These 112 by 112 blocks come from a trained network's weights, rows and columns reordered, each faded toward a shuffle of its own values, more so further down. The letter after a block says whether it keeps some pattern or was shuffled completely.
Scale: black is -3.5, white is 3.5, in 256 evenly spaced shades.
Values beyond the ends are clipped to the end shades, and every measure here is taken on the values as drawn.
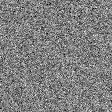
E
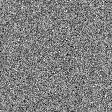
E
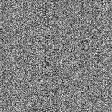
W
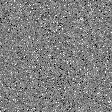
E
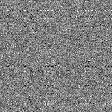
W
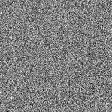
W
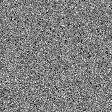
E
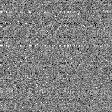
W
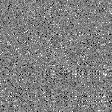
W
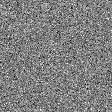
E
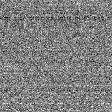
W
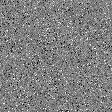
E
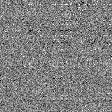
W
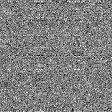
W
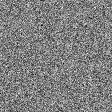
E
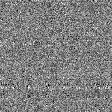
W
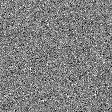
E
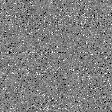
W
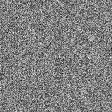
W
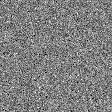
E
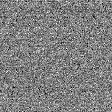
W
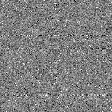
W
